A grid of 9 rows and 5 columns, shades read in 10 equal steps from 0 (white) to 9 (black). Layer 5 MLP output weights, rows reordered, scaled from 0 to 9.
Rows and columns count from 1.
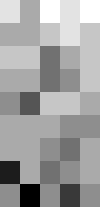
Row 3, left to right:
2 2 5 3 2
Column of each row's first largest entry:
2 1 3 3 2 4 4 1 2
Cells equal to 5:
4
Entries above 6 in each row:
0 0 0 0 0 0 0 1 2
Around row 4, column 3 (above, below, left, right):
5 2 3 4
